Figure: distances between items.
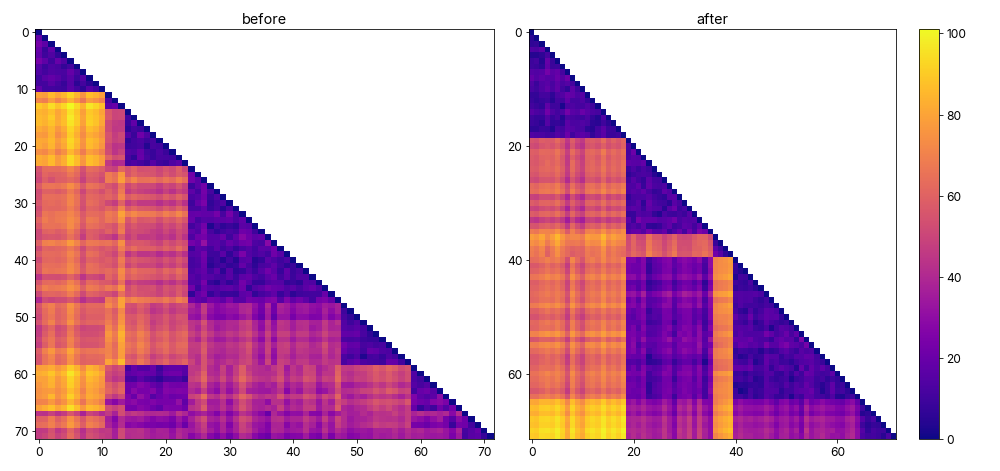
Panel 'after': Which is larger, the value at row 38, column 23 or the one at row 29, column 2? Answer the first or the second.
the first
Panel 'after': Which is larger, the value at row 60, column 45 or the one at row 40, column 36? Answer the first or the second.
the second
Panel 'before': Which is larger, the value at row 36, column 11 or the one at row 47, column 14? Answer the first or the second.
the second
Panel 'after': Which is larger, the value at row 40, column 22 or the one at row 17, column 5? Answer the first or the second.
the first
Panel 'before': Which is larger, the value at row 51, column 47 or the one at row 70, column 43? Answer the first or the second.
the first
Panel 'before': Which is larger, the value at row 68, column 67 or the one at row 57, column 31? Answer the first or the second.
the second
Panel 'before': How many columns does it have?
72
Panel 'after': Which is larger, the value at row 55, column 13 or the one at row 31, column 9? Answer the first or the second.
the first
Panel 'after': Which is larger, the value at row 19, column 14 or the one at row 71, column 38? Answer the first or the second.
the second
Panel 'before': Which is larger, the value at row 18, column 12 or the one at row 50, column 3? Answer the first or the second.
the second
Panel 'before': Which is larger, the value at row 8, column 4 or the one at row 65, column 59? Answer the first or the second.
the second
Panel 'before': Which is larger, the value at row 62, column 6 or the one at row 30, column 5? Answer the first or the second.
the first
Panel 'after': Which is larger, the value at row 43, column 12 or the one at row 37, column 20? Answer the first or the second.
the first
